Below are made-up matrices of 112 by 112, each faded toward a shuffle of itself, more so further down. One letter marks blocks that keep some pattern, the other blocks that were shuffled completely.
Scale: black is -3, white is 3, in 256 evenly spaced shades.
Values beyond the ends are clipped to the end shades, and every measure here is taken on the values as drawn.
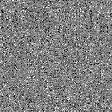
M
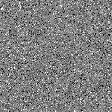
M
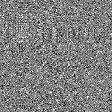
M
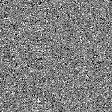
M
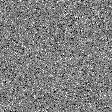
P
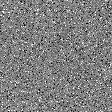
P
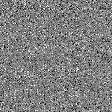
M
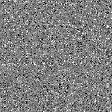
M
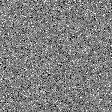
P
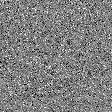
P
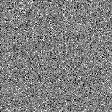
M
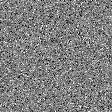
P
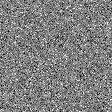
P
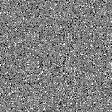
M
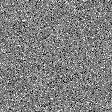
P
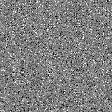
M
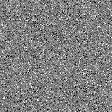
M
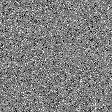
P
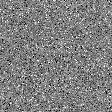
P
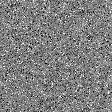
P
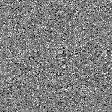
M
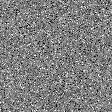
P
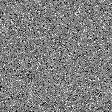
P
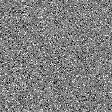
M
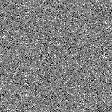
M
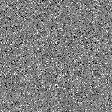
M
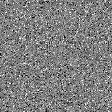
M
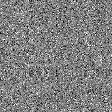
M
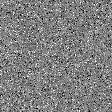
P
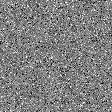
P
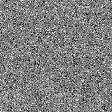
M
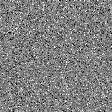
M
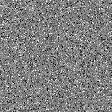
M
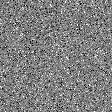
P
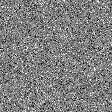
P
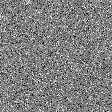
P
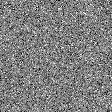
P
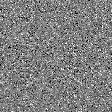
M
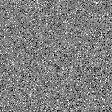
M
